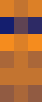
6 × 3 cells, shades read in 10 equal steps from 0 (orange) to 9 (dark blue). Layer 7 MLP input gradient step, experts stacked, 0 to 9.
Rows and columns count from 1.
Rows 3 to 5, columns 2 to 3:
1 0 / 2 3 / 2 2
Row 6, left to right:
4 3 4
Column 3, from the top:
1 8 0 3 2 4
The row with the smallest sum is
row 3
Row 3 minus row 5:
-2 -1 -2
